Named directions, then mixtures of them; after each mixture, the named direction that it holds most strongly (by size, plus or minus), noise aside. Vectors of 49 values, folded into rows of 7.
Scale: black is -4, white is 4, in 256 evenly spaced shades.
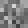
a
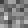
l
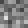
l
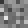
l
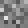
a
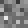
l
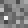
l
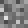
l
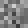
a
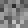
a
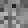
a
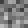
l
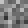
l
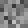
a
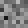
a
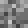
a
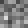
l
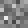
a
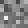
l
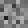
a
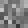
a
